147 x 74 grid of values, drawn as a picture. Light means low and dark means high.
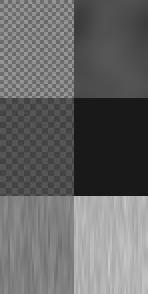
The table splits into 3 rows of 2 panels. Panel 1,1: middling, checkered. Panel 1,2: high, smooth, faint in contrast. Panel 2,1: high, checkered, faint in contrast. Panel 2,2: very high, flat. Panel 3,1: middling, streaked downward, faint in contrast. Panel 3,2: low, streaked downward, faint in contrast.
